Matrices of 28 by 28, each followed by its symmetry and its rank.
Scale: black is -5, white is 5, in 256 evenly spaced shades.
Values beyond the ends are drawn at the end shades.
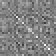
symmetric, rank five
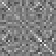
symmetric, rank five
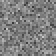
neither, full rank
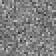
neither, full rank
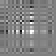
symmetric, rank one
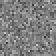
antisymmetric, full rank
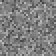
antisymmetric, full rank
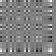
symmetric, rank one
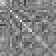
symmetric, rank five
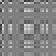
symmetric, rank one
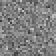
antisymmetric, full rank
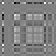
symmetric, rank one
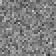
neither, full rank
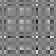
symmetric, rank one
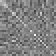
symmetric, rank five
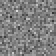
antisymmetric, full rank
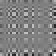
symmetric, rank one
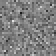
antisymmetric, full rank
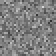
neither, full rank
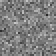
neither, full rank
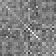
symmetric, rank five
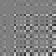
symmetric, rank one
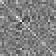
symmetric, rank five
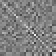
symmetric, rank five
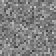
neither, full rank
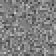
antisymmetric, full rank
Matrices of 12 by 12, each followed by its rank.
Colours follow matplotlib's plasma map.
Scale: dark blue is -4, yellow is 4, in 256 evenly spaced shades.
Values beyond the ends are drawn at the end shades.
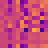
two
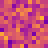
full rank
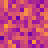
full rank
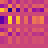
one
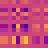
one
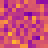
full rank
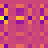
one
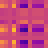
one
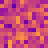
full rank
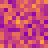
full rank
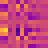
two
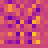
two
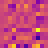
two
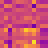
two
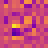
two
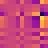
one
